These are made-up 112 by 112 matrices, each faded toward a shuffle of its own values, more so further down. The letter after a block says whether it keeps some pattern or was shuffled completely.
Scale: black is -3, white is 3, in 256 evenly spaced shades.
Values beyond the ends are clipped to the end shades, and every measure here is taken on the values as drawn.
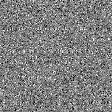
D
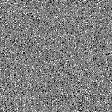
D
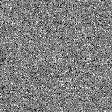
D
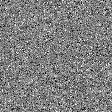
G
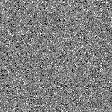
D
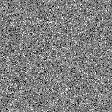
D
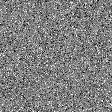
G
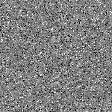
D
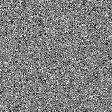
D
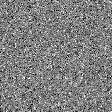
D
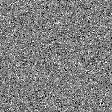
D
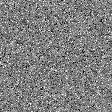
G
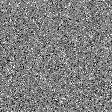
G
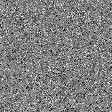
G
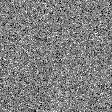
G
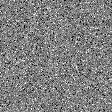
G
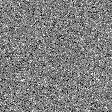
G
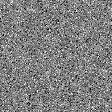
D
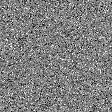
G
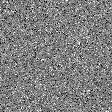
G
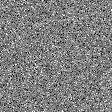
G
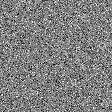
G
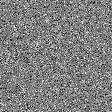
G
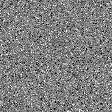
D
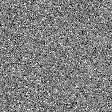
G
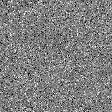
D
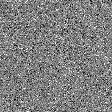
D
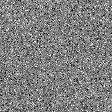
D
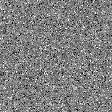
D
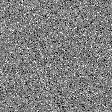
G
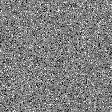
D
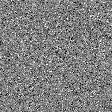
D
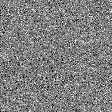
D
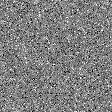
G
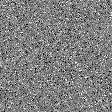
G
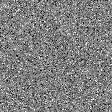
G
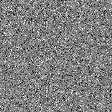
D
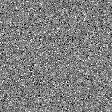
D
